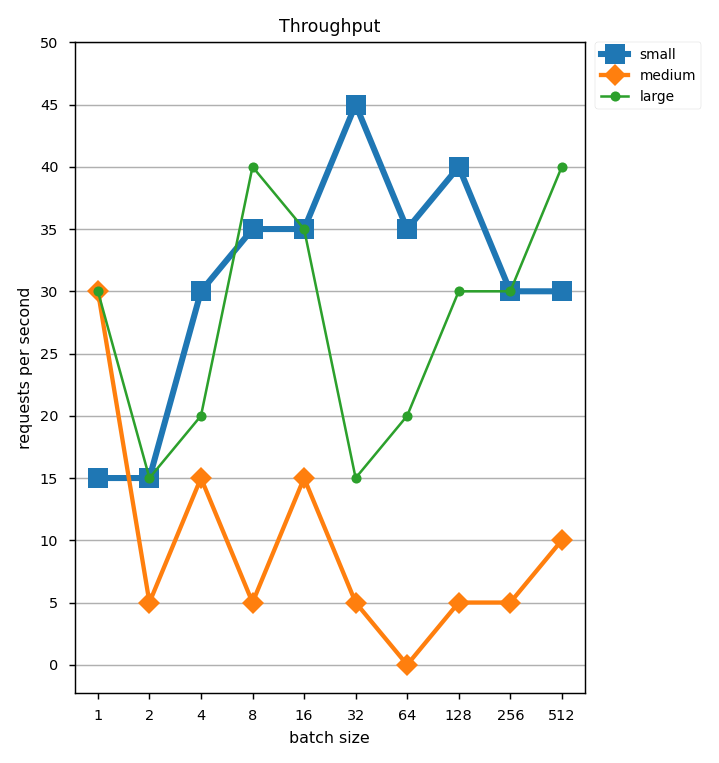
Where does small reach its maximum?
32
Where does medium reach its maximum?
1
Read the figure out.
Title: Throughput
x-axis: batch size, ticks 1 2 4 8 16 32 64 128 256 512
y-axis: requests per second, ticks 0 5 10 15 20 25 30 35 40 45 50
Legend: small, medium, large
Values:
small: 15 15 30 35 35 45 35 40 30 30
medium: 30 5 15 5 15 5 0 5 5 10
large: 30 15 20 40 35 15 20 30 30 40
